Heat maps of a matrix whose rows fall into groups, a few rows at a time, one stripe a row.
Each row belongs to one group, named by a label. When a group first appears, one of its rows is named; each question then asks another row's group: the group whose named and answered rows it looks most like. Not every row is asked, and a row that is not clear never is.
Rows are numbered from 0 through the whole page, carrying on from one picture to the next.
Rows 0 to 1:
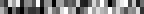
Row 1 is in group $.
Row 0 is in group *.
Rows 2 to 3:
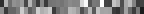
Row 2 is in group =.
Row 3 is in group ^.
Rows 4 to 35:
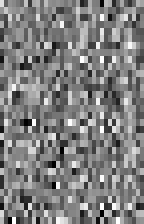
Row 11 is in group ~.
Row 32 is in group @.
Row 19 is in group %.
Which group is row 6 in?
*
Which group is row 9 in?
=
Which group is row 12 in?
=
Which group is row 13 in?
@
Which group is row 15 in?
*
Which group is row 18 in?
^
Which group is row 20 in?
=
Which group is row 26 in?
%
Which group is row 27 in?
~
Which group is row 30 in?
~
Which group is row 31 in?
$
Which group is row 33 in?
=
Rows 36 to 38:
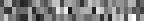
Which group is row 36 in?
@
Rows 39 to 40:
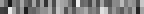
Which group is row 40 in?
*
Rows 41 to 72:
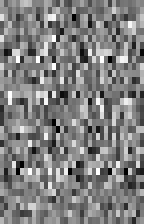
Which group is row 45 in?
%
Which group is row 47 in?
^
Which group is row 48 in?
^
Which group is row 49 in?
*
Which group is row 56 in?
=
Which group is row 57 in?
=
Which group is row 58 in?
~
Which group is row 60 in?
^
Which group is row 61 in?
~
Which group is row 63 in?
^
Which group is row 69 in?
~
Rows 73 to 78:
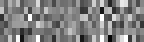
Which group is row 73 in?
*
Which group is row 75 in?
=
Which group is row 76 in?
^
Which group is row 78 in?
*
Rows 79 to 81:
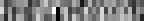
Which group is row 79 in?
^
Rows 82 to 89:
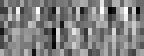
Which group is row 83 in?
*
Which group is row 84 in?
*
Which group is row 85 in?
%
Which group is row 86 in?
~
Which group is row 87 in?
~
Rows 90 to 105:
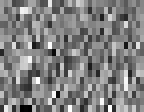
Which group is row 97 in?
~
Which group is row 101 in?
*
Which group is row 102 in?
@
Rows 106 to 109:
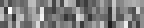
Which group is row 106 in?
%
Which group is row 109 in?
*
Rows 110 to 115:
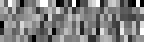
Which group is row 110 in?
$
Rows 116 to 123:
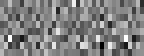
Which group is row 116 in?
$
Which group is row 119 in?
*
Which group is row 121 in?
^
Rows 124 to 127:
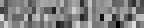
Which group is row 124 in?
^
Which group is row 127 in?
%
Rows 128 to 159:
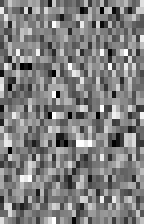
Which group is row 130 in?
%
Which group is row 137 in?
@
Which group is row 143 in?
=
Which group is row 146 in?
^
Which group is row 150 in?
*
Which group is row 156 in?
=
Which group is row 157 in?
@
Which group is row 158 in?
$
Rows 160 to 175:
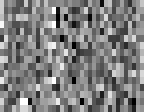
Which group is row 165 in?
%
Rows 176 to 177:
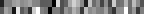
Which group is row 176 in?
~
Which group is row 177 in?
*
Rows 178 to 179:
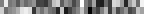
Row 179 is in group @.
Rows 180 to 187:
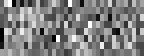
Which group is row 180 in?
@
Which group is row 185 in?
~
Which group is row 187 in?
%
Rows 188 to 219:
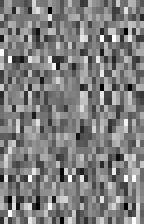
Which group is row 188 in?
@
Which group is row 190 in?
^
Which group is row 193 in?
=
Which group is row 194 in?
~
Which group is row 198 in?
=
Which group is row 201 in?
=
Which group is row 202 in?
=
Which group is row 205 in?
*
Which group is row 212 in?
%
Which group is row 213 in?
%
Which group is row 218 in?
$
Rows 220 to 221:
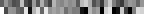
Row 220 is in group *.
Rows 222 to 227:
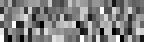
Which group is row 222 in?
^
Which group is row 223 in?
=
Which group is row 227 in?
$
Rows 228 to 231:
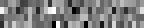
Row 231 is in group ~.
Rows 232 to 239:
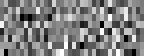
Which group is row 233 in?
*
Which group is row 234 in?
@
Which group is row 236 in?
=
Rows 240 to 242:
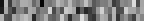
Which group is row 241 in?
%
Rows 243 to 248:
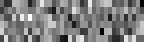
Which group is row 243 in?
^
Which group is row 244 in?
~
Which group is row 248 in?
%
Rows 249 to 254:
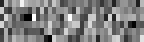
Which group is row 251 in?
@
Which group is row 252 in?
^
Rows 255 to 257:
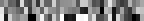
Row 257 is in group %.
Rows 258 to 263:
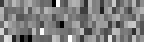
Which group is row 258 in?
~
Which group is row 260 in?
$
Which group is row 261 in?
%
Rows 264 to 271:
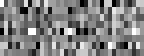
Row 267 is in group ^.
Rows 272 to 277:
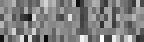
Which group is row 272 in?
$
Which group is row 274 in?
@
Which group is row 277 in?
=
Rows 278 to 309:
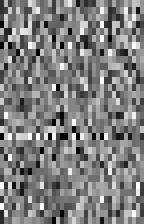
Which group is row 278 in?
%
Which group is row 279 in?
*
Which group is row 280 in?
%
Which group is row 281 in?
=
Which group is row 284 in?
%
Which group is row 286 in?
@
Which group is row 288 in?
*
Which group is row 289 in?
=
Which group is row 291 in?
%
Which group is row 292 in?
$
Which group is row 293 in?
@
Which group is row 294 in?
%
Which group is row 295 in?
~
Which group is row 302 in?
@
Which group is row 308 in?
%
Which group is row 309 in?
~
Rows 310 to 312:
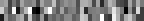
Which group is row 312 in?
=
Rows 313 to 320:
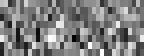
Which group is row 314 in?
*
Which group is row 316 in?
$
